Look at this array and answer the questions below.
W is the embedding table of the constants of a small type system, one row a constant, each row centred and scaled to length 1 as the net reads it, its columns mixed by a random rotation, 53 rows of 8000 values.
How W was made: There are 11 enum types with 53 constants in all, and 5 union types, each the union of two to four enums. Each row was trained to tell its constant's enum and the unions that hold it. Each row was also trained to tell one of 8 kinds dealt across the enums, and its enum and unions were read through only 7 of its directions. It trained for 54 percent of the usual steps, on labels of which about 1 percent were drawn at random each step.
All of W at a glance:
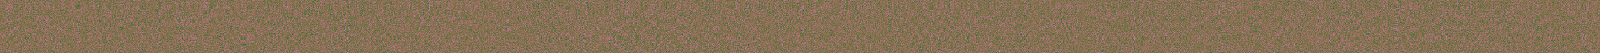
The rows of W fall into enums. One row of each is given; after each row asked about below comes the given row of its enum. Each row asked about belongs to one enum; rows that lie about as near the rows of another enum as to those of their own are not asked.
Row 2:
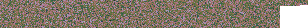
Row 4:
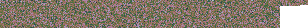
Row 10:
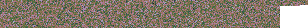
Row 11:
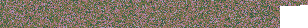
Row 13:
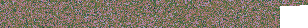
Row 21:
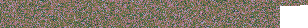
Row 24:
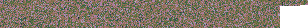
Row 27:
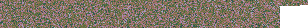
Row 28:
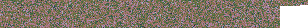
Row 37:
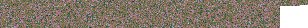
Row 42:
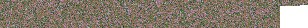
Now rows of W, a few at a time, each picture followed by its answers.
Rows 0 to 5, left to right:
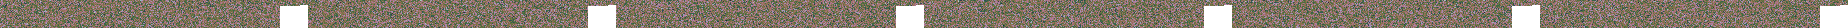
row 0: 21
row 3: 28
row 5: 2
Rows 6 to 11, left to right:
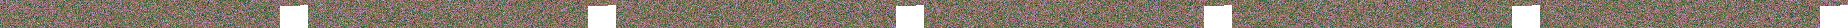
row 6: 2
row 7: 21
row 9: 21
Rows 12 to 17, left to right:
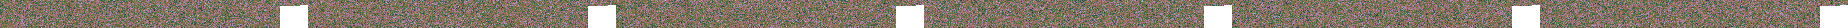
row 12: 37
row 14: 10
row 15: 28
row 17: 42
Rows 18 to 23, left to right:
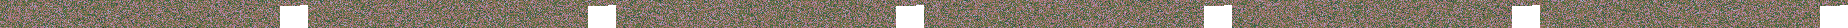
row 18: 42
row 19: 28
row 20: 11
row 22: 11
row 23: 42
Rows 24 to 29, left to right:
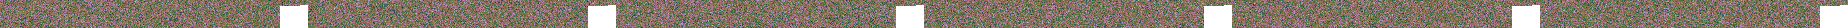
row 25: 42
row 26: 21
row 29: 28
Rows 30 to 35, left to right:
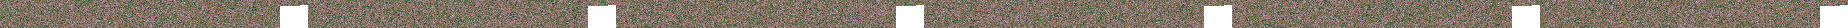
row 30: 11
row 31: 2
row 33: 24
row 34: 24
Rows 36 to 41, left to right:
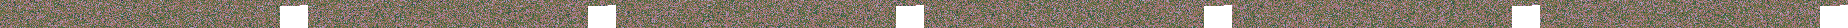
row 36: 42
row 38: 37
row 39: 37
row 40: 2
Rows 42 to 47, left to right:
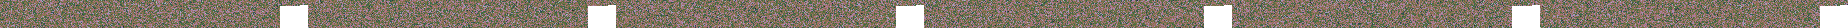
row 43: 2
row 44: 28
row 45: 27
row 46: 21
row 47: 24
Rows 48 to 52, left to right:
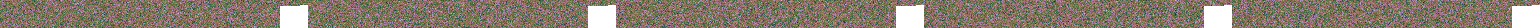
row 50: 24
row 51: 11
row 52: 37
